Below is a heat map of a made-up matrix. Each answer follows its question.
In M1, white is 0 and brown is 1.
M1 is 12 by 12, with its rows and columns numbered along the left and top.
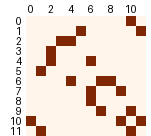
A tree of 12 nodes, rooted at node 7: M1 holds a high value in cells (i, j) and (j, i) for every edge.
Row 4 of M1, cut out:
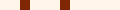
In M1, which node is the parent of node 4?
6
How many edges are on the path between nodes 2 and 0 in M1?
6
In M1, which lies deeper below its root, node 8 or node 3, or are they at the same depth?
node 3
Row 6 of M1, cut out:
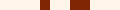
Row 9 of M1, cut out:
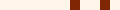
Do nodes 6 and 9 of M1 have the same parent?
yes
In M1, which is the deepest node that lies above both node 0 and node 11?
10
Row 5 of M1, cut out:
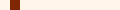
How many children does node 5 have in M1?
0
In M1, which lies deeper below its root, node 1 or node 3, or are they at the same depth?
the same depth
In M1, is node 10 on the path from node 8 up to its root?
no
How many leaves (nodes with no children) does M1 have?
4
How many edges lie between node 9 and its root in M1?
1
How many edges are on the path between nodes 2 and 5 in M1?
8
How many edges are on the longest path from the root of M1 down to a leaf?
5
